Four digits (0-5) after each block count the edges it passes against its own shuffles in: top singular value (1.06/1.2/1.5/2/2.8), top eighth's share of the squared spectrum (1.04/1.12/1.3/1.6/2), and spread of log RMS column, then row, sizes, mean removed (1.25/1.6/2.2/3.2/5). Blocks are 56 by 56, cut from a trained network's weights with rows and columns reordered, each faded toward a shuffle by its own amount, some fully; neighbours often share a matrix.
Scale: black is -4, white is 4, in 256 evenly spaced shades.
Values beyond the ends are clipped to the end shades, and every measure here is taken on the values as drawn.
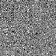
3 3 1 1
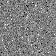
0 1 0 0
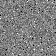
0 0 0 0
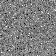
0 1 0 0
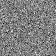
0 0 0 0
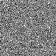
2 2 0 0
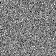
0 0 0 0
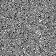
0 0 0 0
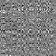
4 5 3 3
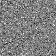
1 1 0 0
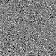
3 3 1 1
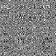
3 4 2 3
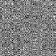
4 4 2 2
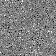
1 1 0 0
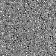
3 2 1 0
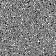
1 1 0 0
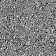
1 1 0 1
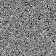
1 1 0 0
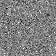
1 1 0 0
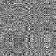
4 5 3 2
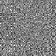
4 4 2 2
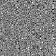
3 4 2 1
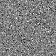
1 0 0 0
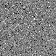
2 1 0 0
